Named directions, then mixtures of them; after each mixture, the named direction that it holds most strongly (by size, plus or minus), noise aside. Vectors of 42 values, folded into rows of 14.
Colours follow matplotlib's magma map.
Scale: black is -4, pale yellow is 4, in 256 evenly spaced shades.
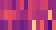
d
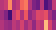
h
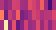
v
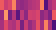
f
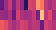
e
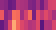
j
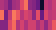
e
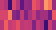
h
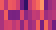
f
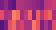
j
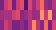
d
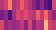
h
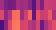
j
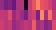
e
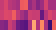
d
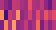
v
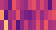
v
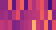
d
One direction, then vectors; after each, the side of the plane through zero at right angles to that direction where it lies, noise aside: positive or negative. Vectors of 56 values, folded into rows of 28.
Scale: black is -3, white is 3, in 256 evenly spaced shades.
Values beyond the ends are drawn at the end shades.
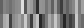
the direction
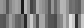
negative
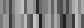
positive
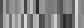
positive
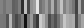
negative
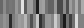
positive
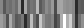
negative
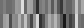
positive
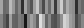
negative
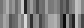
positive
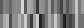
positive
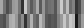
negative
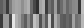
positive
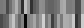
negative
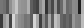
positive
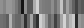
negative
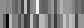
negative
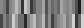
negative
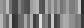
negative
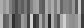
negative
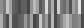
negative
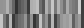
negative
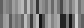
positive
